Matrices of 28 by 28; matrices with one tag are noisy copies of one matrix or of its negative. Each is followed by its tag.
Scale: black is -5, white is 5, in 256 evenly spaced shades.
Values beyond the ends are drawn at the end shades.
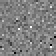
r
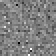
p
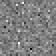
p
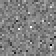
r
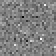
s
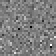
r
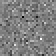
s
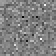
s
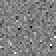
r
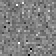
p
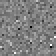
r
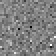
r
